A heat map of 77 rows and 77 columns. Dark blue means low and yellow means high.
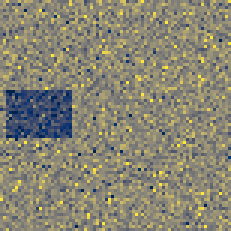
In the middle left lies a patch that is lower than the rest. Neither half mirrors the other. No regular stripes run through it. The middle left is the ninth with the lowest average.
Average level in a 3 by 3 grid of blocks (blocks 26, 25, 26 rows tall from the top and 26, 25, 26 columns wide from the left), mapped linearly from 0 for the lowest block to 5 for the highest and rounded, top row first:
555 / 055 / 555
